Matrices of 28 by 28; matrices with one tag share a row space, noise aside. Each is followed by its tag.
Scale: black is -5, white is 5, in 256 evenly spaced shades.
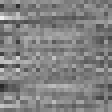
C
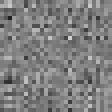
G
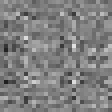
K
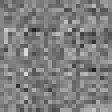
K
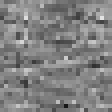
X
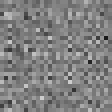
G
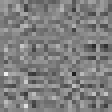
K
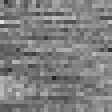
C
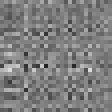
G
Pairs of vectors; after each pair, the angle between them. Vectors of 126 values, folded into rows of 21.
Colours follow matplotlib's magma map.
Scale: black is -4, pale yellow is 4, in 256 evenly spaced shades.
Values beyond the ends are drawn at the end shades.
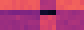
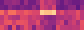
nearly opposite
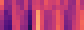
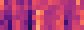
nearly parallel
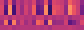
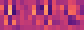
nearly parallel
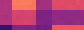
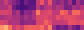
nearly opposite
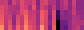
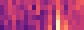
nearly opposite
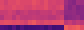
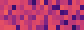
orthogonal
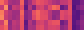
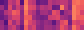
nearly opposite
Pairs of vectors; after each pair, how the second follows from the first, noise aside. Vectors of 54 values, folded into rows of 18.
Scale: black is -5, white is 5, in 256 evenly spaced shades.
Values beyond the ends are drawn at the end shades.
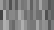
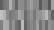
sign-scrambled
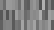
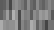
shuffled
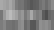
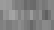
shrunk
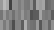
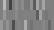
partly zeroed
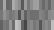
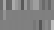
partly zeroed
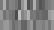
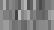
copied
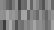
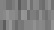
shrunk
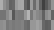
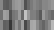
reversed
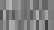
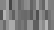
sign-scrambled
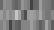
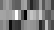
scaled up
